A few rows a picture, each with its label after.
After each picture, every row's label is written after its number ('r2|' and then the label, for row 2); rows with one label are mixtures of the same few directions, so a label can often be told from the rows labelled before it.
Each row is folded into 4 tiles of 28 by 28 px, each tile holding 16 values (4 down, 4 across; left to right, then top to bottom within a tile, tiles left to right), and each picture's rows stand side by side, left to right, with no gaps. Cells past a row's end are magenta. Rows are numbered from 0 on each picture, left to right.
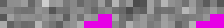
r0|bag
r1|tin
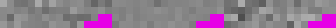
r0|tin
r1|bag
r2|tin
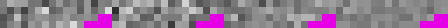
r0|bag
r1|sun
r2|tin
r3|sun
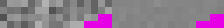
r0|bag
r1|bag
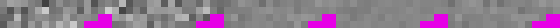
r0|bag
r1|sun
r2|tin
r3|tin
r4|tin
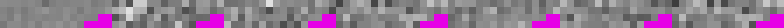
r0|bag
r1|tin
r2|bag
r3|tin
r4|bag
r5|tin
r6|tin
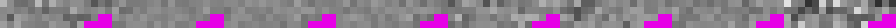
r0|tin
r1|sun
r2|sun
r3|sun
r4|tin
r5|tin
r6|sun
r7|tin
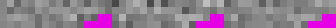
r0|sun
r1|tin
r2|tin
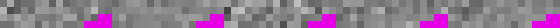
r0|sun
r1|tin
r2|sun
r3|bag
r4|tin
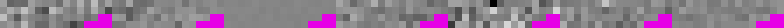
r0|bag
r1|tin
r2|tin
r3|tin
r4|bag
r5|bag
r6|sun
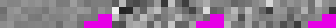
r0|sun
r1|sun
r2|bag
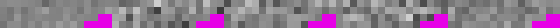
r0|bag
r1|bag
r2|tin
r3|sun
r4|sun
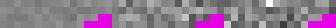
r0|sun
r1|sun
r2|bag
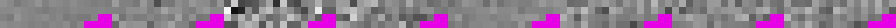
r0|tin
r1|bag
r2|sun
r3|tin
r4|tin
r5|bag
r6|sun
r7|bag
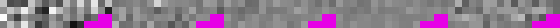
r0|bag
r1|bag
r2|tin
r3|tin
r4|sun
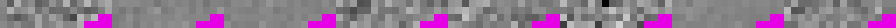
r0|sun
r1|bag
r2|bag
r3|tin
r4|tin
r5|bag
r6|tin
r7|sun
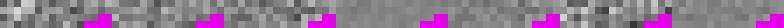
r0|tin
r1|bag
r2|sun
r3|tin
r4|sun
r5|bag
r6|sun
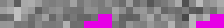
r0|tin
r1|sun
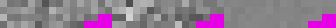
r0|bag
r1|tin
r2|sun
